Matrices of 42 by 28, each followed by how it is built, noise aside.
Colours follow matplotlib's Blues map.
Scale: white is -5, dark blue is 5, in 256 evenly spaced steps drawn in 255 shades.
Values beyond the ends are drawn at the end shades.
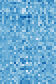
low rank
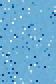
sparse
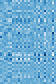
low rank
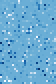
sparse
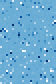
sparse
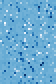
sparse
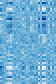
low rank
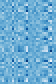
low rank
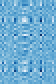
low rank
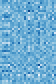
low rank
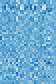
low rank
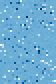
sparse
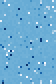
sparse
